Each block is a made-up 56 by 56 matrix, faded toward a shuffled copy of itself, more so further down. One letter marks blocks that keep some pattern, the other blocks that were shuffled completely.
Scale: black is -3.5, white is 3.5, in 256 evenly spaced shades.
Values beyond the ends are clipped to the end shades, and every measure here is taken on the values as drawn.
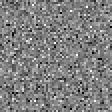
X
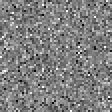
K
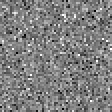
K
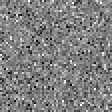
X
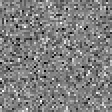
X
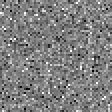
K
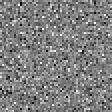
X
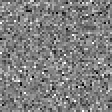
X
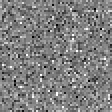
X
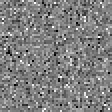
X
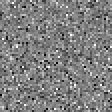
K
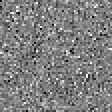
X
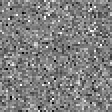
K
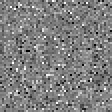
X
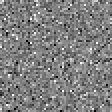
X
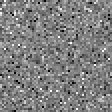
X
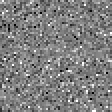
X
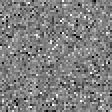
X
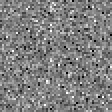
K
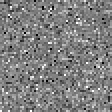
K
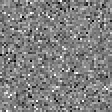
K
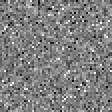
K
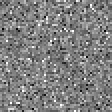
K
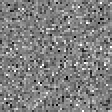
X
